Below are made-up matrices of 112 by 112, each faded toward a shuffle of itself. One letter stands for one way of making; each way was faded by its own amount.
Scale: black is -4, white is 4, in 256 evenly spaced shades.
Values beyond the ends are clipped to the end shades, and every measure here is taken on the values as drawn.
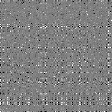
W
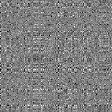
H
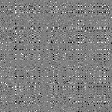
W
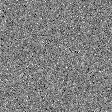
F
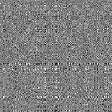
H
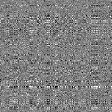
H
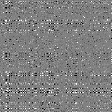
W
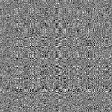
H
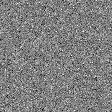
F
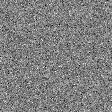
F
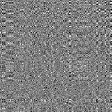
H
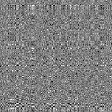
H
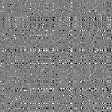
W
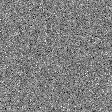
F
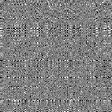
H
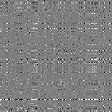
W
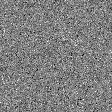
F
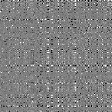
W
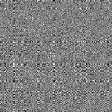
H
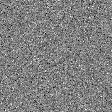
F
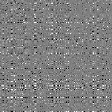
W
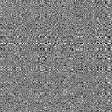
H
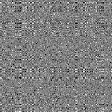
H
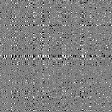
W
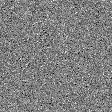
F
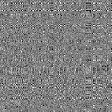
H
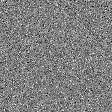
F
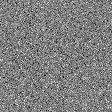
F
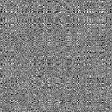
H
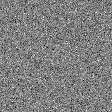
F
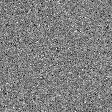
F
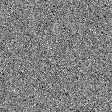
F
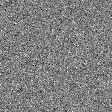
F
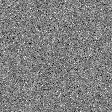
F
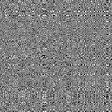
H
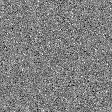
F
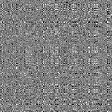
H
